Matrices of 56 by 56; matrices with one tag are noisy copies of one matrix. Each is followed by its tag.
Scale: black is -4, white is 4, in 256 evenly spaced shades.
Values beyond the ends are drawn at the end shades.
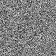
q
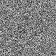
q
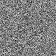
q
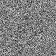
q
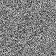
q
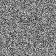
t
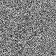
q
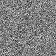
q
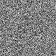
q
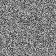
t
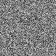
t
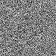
q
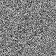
q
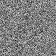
q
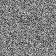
t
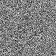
q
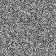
t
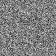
t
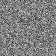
t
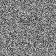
t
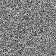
q
